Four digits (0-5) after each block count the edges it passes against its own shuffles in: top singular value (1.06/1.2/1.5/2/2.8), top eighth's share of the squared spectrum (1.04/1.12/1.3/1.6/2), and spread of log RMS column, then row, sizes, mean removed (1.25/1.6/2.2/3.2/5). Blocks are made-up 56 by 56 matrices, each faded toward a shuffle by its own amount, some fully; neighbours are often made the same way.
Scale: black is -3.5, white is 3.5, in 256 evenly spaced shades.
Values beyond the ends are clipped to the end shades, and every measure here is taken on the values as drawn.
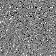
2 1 0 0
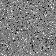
0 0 0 0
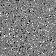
0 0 0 0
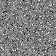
0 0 0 0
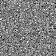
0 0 0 1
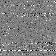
3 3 0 3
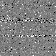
2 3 0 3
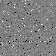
2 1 0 0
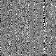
2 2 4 0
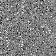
0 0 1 0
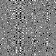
4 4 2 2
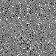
3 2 1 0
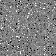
3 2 1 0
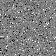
1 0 0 0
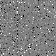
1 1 1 0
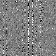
3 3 3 0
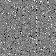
2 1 0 0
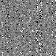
1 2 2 0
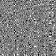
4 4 2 2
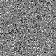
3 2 0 0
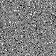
2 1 0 1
